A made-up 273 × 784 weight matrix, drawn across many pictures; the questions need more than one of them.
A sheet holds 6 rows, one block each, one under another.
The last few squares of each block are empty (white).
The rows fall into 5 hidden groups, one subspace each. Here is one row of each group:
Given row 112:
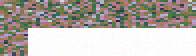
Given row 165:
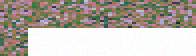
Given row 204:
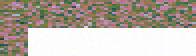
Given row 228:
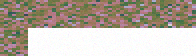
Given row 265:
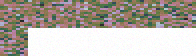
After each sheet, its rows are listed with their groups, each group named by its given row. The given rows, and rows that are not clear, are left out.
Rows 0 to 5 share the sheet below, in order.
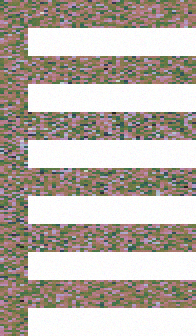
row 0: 165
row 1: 204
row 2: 112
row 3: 265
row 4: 204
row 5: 265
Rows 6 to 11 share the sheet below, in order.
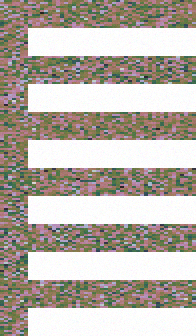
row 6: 165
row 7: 112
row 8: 265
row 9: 112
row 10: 112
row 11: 265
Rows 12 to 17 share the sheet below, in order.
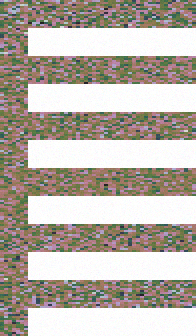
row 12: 204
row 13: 204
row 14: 265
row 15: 165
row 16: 228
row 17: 228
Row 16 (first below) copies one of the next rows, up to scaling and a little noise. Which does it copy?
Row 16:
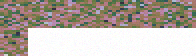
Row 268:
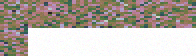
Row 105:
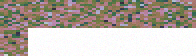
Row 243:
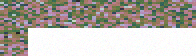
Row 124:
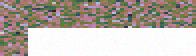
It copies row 105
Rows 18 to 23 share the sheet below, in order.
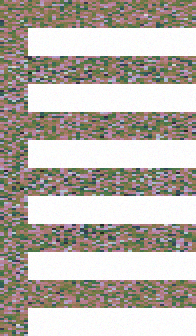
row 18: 265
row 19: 204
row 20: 265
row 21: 165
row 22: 165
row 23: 112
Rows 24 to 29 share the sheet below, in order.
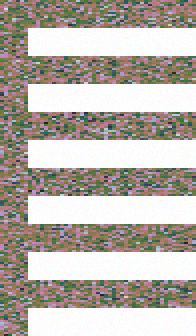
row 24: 112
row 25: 204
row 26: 165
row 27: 204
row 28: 265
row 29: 112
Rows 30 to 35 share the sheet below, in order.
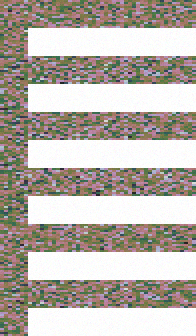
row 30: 228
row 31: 204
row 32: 204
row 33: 112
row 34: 265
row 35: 204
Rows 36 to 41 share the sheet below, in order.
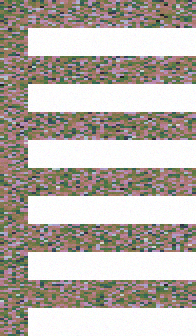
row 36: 228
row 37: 228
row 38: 228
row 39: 228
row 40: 112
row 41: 265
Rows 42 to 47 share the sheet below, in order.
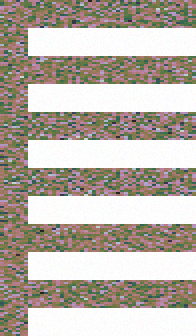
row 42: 228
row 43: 265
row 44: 204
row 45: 204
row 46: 112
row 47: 165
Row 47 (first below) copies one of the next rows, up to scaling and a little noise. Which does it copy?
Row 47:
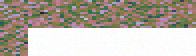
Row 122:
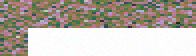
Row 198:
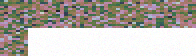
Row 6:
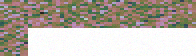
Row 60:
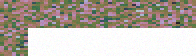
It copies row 6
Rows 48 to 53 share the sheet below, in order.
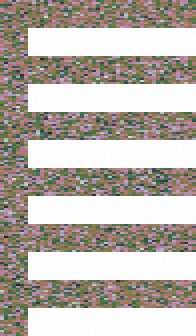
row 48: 112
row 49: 165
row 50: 112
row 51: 112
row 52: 265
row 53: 204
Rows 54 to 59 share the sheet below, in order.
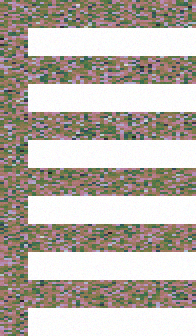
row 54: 204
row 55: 165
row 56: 112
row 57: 228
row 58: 165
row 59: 265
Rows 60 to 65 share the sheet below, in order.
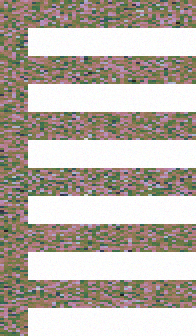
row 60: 165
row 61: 112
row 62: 204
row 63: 204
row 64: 228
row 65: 228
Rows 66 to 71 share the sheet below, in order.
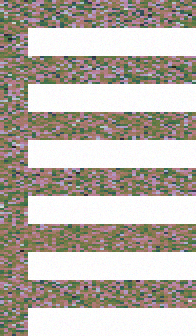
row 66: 165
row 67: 228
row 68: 112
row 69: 204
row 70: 265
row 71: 112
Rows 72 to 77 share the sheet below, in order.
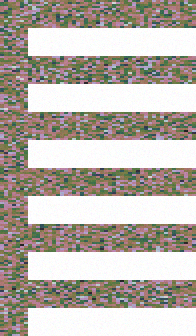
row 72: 265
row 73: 204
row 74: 265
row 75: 165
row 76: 265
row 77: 228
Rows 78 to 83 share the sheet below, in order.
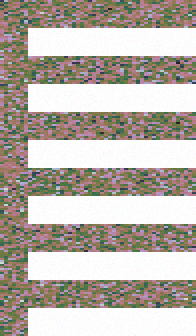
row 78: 165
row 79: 228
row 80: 112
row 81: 228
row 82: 204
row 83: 265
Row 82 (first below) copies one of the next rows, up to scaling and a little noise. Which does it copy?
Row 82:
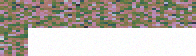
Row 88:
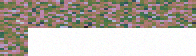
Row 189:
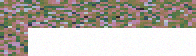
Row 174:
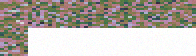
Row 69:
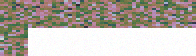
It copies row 69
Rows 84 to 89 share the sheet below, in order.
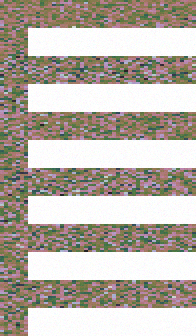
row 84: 265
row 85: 112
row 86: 165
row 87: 204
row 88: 204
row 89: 204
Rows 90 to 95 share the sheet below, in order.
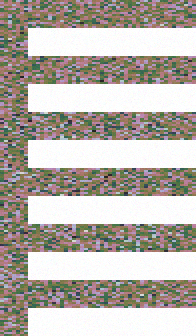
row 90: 112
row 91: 265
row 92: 228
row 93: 204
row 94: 112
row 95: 228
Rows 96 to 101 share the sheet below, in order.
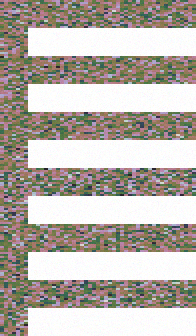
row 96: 204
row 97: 165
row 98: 165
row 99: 228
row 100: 165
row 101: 165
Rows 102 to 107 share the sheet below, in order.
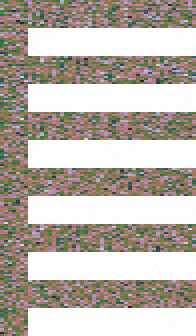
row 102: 204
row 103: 265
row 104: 204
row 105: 228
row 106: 265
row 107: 228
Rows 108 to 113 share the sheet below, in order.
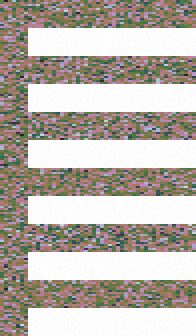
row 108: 112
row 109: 265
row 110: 204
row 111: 265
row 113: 112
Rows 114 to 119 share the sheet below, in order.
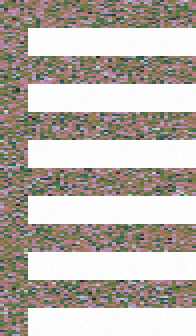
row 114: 112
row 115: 228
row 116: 265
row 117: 165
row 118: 228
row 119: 228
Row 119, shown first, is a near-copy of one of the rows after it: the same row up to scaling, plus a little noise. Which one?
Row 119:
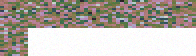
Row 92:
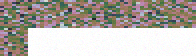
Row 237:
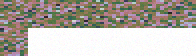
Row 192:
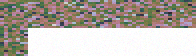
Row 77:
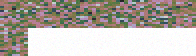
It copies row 77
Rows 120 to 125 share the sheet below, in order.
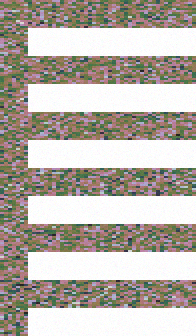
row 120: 204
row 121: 165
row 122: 165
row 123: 265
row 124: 228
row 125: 204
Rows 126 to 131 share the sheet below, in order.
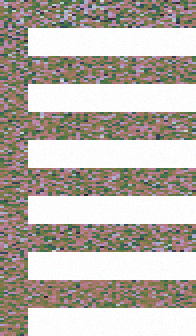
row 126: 165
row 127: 228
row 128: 265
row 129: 204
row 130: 228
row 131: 204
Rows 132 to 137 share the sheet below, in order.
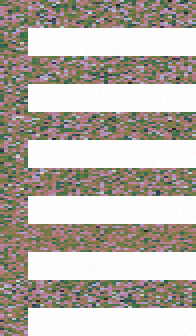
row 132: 112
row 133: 165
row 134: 204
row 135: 265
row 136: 265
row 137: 228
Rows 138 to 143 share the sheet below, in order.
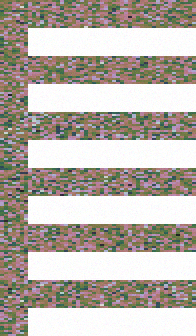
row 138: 204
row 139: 112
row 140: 265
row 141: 204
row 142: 112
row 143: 265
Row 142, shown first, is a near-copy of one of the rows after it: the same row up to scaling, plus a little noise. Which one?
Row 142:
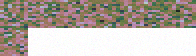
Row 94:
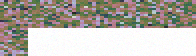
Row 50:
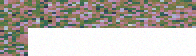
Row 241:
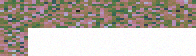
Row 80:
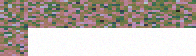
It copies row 80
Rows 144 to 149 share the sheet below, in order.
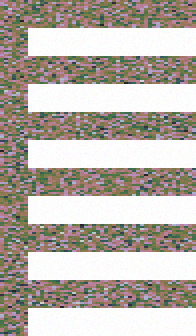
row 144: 265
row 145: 165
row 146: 265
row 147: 228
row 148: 228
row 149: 204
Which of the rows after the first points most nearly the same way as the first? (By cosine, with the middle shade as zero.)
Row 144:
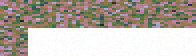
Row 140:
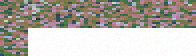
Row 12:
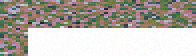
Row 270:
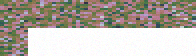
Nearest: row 12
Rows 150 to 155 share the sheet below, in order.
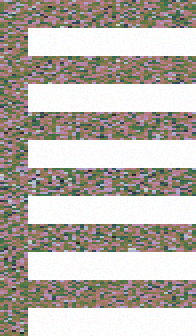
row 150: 204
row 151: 165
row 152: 265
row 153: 228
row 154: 112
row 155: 112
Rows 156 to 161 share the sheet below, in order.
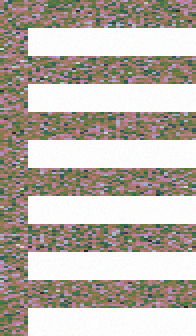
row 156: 112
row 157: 204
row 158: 165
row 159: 265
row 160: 204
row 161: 165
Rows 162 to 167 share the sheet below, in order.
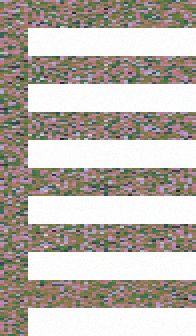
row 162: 204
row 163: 204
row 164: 204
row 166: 165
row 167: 265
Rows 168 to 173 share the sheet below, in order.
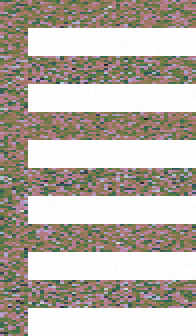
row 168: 204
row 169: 204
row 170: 265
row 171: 165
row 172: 228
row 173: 204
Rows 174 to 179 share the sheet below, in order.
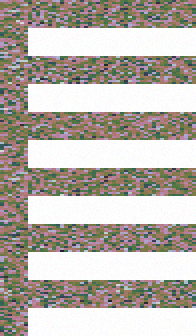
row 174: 204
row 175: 204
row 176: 165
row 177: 204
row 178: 204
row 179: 165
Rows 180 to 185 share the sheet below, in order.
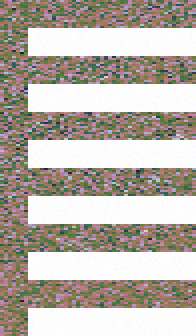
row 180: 112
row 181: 228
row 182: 165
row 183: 228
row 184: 112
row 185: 265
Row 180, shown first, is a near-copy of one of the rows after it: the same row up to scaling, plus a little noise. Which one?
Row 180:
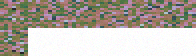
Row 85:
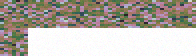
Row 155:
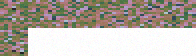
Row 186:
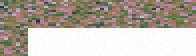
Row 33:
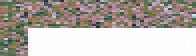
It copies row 155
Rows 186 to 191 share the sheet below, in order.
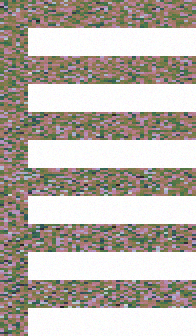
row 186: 112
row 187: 204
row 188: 265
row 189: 204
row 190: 265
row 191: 204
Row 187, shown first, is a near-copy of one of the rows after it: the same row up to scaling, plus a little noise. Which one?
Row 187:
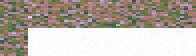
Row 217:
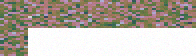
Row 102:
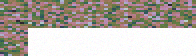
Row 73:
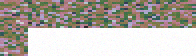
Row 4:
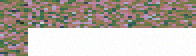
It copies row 217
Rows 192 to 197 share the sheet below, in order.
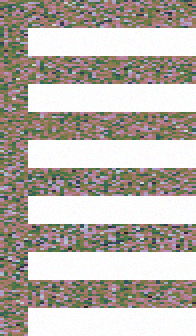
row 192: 228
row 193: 228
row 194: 265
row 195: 228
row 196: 165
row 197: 204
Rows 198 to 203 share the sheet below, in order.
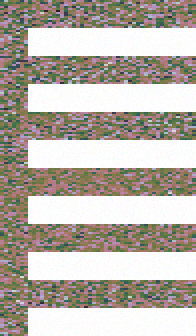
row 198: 165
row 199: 204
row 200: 112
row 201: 228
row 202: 112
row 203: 204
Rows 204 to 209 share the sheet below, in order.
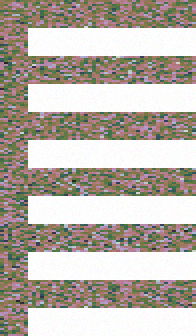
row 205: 228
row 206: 265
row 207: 112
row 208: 228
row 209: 204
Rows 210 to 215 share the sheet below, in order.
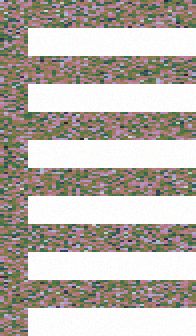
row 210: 165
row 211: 265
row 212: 112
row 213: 265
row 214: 204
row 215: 165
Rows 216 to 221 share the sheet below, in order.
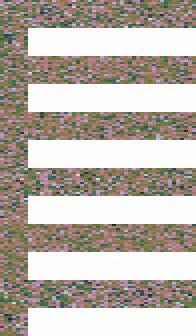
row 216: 165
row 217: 204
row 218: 265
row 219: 228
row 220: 112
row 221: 165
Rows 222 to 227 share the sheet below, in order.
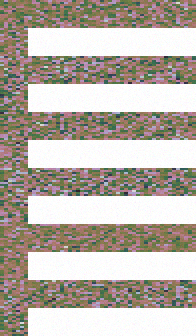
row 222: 165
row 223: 165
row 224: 165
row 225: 204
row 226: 204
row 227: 112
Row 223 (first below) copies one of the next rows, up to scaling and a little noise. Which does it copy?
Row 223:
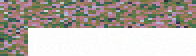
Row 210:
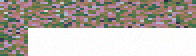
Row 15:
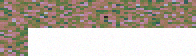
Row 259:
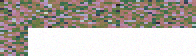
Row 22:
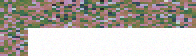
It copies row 210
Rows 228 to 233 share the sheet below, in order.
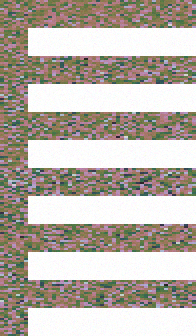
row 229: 265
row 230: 204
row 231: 228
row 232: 165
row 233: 265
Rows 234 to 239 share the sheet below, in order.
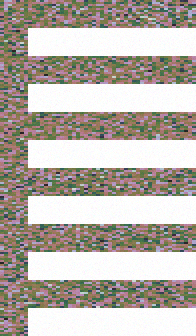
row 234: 112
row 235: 228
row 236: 265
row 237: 228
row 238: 265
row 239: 112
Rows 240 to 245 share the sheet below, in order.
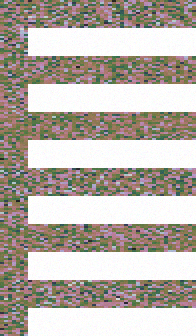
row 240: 112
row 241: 112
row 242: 265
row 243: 228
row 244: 112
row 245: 228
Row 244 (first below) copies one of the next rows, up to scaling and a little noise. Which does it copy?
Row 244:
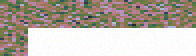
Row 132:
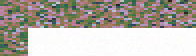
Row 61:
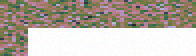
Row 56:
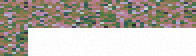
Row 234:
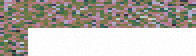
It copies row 61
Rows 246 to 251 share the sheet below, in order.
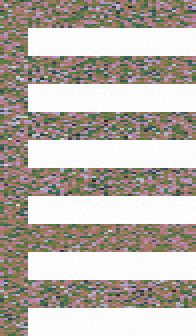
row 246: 112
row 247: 204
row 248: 204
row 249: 165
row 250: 204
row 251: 165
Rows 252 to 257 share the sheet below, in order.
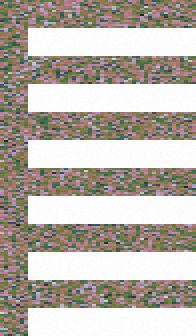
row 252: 228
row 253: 265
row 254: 228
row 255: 265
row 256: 228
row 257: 228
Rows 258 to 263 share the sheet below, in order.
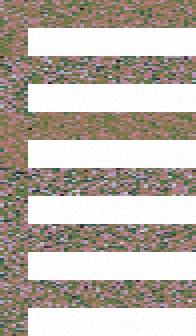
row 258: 165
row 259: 165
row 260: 204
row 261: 204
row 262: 228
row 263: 112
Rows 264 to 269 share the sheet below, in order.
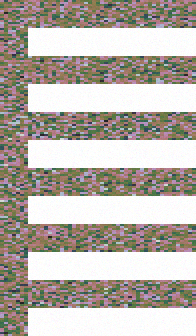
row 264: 265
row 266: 204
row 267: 228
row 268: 228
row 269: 204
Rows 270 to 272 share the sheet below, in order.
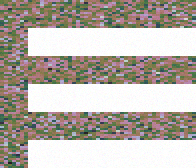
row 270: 265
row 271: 228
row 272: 228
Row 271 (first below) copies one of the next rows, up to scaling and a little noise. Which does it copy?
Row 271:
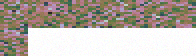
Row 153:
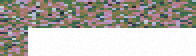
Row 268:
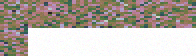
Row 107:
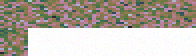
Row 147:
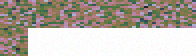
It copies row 268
